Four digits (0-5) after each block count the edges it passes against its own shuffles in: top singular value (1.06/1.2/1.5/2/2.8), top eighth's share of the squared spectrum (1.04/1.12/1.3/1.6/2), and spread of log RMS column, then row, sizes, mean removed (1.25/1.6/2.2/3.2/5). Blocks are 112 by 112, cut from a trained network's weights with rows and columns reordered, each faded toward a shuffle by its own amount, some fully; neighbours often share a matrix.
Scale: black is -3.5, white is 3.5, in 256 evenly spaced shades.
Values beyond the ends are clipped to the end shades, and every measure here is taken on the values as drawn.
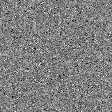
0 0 0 0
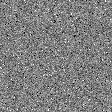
0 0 0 0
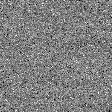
1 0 0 0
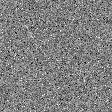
0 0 0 0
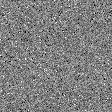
0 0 0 0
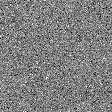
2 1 0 0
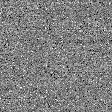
2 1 0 0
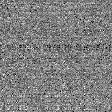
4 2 1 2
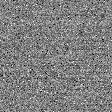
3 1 0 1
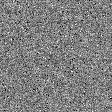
1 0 0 0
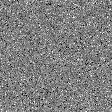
0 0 0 0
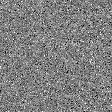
2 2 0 0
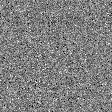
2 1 0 0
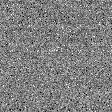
2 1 0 0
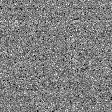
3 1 0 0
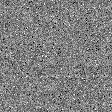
1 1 0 0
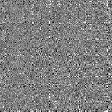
4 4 3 3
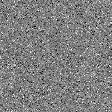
3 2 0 0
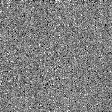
2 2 1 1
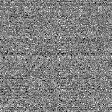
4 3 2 1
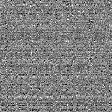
4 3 2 2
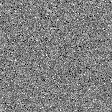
1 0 0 0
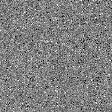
3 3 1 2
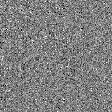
3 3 1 1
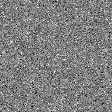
1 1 0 0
